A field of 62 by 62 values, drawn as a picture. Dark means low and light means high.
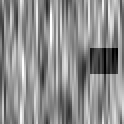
No overall slope runs across the table. Streaks run downward. An odd patch, lower than its surroundings, sits in the middle right. The ninth with the lowest average is the middle right.
